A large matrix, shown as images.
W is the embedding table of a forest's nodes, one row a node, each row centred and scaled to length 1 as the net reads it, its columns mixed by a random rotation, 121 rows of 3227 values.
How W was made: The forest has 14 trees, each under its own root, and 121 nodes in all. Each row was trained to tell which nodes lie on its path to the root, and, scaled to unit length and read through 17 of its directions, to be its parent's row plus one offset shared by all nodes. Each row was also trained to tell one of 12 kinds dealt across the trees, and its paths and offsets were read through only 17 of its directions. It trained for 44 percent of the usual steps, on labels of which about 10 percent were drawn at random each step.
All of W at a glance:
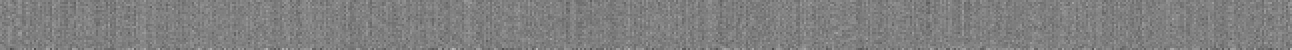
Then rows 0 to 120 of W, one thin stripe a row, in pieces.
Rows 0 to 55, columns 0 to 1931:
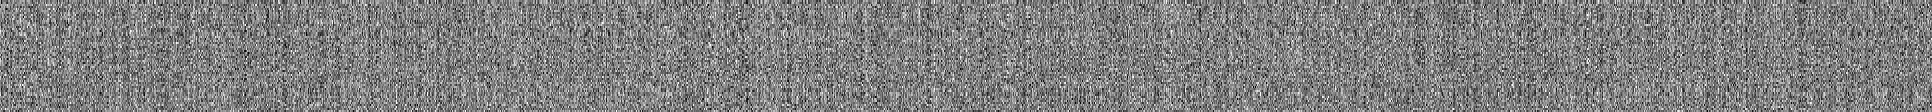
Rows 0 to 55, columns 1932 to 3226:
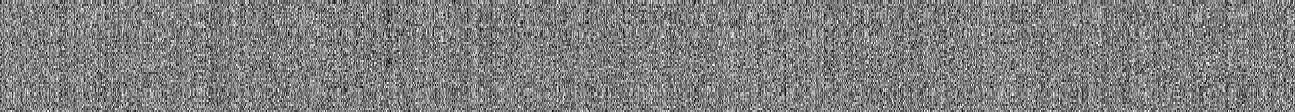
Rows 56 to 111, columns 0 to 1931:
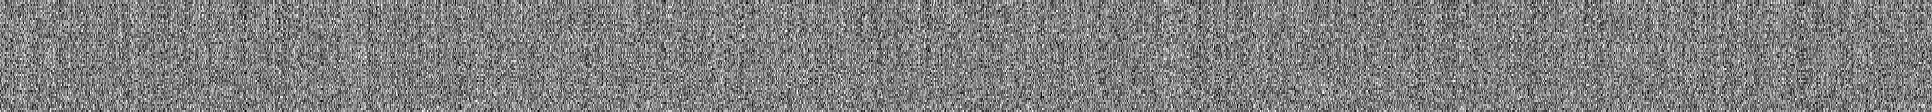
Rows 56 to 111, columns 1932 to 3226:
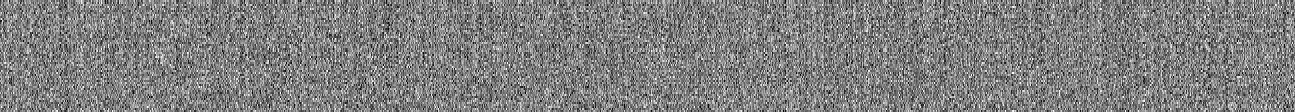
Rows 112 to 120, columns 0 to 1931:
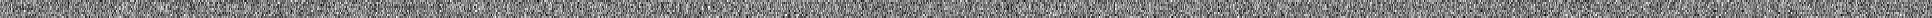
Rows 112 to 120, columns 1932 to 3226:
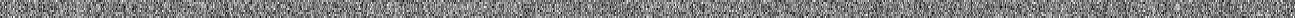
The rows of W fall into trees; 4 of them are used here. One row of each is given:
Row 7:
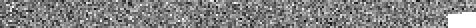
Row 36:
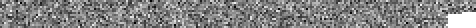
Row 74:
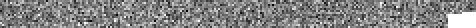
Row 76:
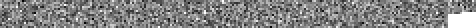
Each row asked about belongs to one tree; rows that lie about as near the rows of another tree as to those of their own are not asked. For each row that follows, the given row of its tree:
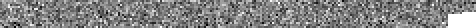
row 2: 7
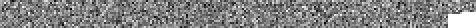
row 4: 76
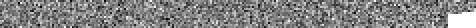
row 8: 76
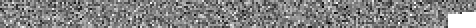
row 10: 7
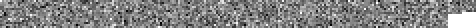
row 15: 7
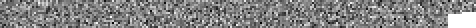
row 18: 76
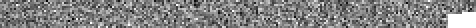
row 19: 74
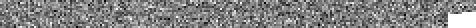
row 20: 76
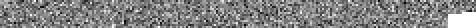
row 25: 7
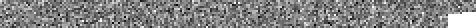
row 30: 7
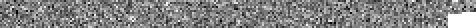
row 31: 76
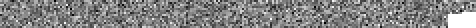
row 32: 76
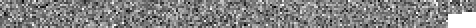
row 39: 7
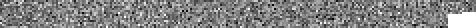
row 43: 74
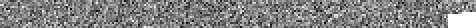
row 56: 76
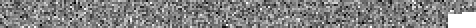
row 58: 76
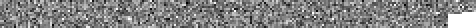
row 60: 76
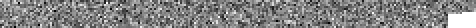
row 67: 7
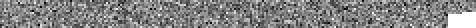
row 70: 7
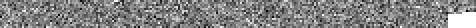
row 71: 7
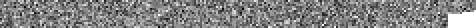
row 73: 74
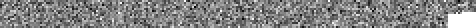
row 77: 36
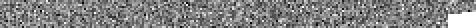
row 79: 76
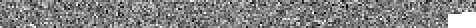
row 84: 76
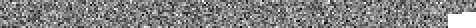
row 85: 7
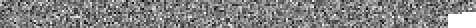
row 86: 76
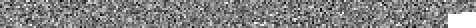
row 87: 76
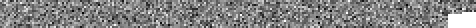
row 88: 7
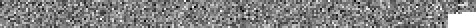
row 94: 36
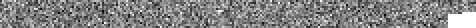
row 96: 36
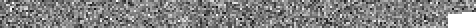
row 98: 7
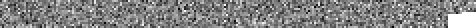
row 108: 76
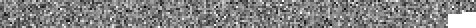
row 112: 7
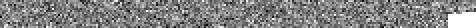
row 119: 7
